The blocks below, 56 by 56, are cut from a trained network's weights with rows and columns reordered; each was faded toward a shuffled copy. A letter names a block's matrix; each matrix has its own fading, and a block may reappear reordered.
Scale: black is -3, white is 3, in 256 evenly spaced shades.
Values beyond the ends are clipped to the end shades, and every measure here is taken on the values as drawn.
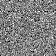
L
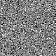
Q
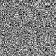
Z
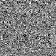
L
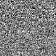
Z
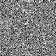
Q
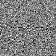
L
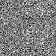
Q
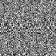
Z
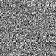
Z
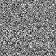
Z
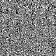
Q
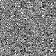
Q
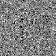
L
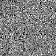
Q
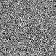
L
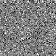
Q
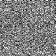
Z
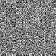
Z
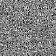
Q
